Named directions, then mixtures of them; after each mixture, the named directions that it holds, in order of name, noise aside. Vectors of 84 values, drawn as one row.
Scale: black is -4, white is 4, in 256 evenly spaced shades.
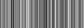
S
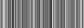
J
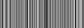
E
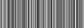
E, J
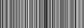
E, S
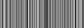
E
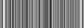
E, J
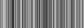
J, S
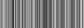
J, S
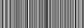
E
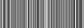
E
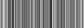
J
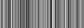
J, S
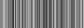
J, S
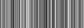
S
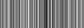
E, S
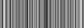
E, J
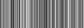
S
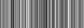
S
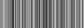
J, S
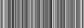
J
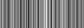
E, S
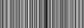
E, S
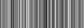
S
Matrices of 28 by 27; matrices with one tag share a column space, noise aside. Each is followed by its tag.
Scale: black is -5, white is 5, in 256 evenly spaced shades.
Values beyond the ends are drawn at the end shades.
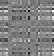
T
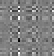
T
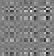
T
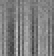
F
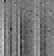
F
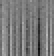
F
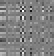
T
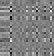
T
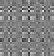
T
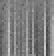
F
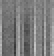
F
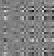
T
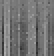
F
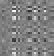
T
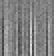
F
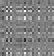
T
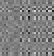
T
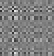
T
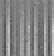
F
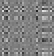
T
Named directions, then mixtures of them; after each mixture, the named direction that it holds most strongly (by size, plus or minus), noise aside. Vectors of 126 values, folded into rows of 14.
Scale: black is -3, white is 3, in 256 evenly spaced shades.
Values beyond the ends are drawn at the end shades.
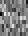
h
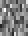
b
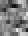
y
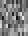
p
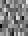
b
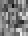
y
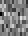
h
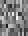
p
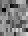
y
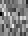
h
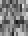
b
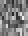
p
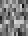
b
